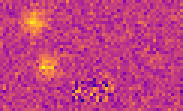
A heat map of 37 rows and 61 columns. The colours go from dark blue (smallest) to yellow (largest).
Values change most from cell to cell in the bottom middle. There are two bumps. The halves do not mirror each other. In the bottom middle lies a patch that is rougher than the rest. No row or column stands out.
